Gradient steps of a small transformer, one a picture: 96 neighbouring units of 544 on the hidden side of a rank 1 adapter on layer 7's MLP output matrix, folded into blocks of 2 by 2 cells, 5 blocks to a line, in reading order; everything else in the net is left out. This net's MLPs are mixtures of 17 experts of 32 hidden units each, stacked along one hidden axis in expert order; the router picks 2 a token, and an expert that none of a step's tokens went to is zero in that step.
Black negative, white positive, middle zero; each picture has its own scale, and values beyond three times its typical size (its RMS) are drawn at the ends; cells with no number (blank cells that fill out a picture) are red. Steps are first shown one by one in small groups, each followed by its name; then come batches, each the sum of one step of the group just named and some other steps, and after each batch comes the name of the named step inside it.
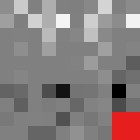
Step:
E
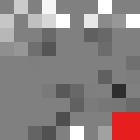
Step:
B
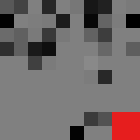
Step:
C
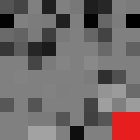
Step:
C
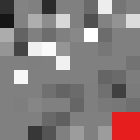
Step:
B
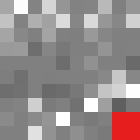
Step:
E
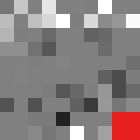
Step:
B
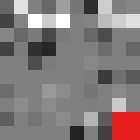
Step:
C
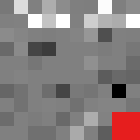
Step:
E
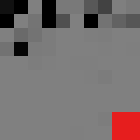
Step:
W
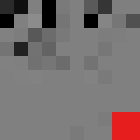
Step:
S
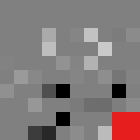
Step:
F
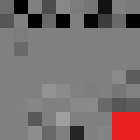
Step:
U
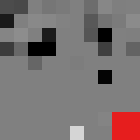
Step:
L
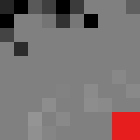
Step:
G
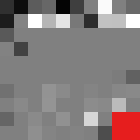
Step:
G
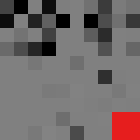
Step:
L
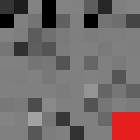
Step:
S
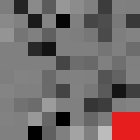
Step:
F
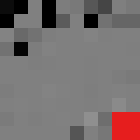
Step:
W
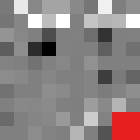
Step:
L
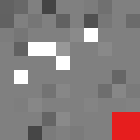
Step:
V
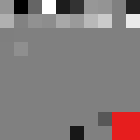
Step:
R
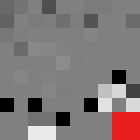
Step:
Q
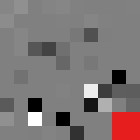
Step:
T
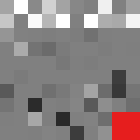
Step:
T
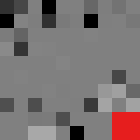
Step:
Q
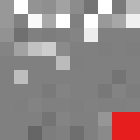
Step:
V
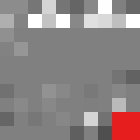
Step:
R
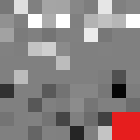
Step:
V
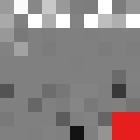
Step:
R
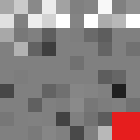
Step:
R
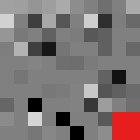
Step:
T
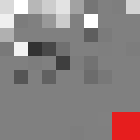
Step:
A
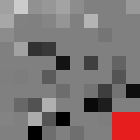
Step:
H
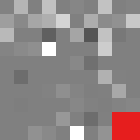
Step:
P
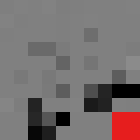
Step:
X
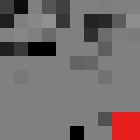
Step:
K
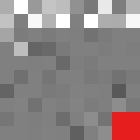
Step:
A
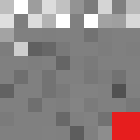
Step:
A
